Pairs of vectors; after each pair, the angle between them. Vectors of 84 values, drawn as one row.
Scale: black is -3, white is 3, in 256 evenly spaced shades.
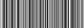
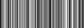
partly opposed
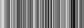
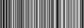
orthogonal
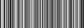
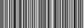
partly opposed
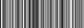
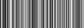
partly aligned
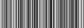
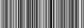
nearly parallel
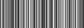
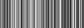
orthogonal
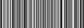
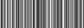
partly aligned
